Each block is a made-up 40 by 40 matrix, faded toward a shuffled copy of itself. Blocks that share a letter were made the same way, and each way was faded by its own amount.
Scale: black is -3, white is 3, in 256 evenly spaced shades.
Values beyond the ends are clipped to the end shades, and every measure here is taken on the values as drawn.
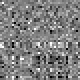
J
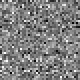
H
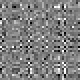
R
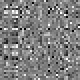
J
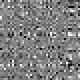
J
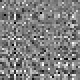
J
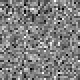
H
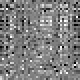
J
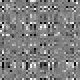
R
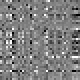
R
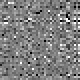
J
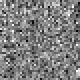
H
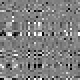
R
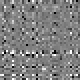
R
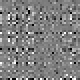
R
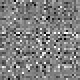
J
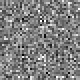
H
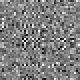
J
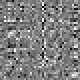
J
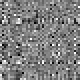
J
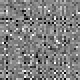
J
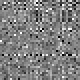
J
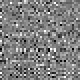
J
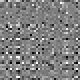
R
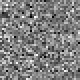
H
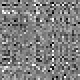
J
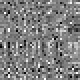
J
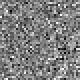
H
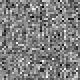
H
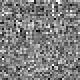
H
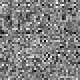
H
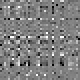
R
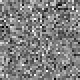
H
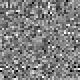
H
